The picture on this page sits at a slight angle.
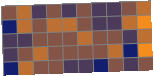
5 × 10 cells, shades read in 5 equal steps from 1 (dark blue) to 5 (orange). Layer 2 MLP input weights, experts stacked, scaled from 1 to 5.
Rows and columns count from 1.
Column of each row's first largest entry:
2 10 6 10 2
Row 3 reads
2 2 3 3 3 4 3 3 2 4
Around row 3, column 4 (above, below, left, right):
4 3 3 3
